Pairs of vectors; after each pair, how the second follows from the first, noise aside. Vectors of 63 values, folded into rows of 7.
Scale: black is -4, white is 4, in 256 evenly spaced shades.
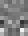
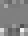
partly zeroed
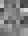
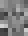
reversed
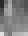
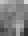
reversed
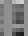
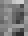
copied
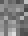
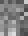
copied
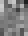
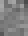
shrunk
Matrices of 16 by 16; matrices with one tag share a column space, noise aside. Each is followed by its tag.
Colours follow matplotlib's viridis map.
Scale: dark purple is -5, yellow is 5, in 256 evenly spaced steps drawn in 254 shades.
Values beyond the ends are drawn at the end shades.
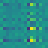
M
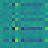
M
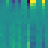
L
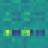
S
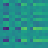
M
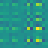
M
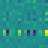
S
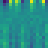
L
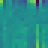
L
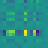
S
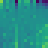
L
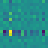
S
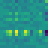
S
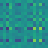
M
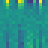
L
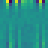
L
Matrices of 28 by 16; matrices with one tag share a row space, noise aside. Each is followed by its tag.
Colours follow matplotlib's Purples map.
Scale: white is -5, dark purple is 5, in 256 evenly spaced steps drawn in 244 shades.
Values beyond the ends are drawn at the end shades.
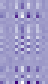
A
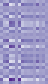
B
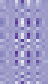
A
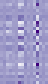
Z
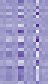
Z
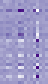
Z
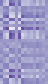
B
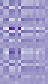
B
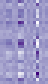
Z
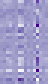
Z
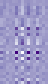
A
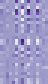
A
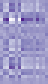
B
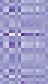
B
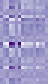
B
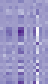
Z
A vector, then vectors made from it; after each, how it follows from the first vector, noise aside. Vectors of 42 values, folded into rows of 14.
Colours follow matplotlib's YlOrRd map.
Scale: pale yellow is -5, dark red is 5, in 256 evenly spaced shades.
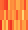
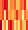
scaled up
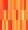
copied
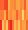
copied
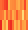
copied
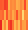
copied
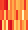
scaled up
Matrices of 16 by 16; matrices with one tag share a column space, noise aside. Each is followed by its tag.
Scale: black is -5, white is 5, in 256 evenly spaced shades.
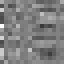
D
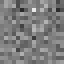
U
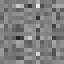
D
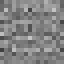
U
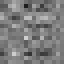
D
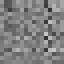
U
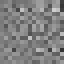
U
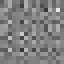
U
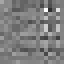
U
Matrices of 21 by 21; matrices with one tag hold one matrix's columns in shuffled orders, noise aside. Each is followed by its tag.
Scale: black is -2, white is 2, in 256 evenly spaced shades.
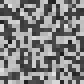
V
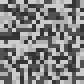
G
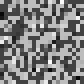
V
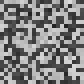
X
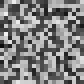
V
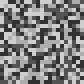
X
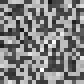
V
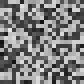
X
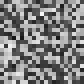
X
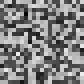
X
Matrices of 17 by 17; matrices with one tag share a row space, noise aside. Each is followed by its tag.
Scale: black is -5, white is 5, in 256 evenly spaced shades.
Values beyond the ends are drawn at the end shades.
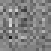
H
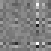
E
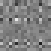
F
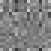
F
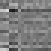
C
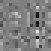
E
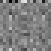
H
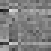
C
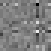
E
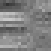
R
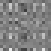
H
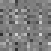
F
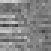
R
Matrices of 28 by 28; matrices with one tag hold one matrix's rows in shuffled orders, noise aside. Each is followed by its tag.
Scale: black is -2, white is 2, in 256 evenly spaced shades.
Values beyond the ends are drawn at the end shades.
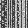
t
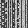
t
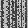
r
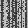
r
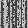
r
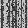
r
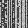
t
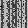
r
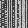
t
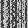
r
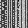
t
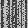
r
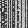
t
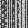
t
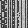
t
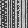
t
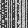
t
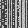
t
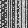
t
